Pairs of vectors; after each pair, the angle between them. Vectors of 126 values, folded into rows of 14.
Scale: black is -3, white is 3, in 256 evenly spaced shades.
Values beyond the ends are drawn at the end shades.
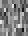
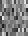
partly opposed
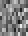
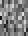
partly aligned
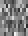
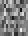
partly opposed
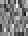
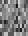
partly opposed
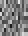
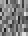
nearly parallel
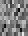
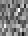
nearly opposite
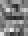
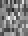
partly opposed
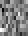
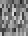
partly opposed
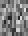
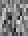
nearly parallel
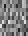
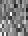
partly aligned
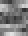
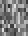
orthogonal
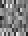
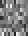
nearly parallel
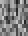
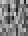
nearly parallel
